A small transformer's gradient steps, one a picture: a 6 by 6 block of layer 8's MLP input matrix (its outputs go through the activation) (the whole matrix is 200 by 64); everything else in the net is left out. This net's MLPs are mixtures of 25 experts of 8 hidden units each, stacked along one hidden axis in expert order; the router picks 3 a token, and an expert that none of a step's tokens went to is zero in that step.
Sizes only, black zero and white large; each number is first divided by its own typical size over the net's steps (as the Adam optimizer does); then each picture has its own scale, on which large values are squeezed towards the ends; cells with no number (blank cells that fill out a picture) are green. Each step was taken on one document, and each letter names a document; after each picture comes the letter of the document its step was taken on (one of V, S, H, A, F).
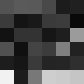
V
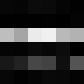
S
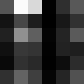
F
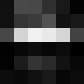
S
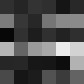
V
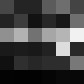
V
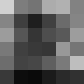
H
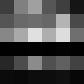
S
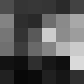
V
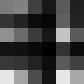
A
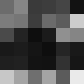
A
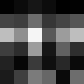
S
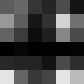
A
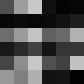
F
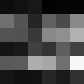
V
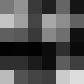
A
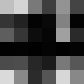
A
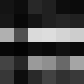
S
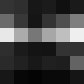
H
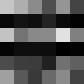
A
